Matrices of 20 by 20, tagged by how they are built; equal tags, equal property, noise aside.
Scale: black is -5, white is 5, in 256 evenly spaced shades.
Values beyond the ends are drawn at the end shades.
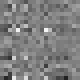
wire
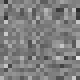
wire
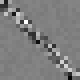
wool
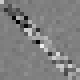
wool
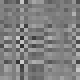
wire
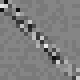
wool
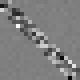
wool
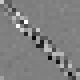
wool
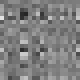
wire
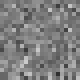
wire
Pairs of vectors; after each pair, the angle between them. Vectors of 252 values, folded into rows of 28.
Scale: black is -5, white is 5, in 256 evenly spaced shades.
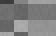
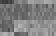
nearly parallel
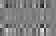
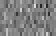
partly aligned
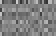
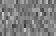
partly opposed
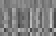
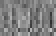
nearly opposite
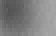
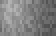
nearly opposite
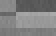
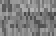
partly opposed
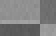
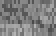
partly opposed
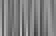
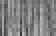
nearly opposite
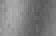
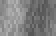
nearly parallel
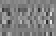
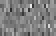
orthogonal
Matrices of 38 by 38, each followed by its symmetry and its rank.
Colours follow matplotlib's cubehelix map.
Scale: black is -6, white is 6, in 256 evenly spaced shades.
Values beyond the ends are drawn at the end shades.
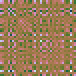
symmetric, rank three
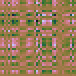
neither, rank two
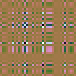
symmetric, rank one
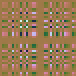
symmetric, rank one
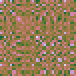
symmetric, rank three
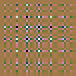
symmetric, rank one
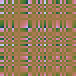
symmetric, rank one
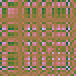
symmetric, rank two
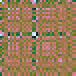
symmetric, rank three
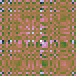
symmetric, rank three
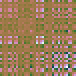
symmetric, rank two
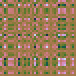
symmetric, rank two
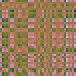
neither, rank two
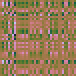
neither, rank two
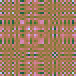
symmetric, rank two
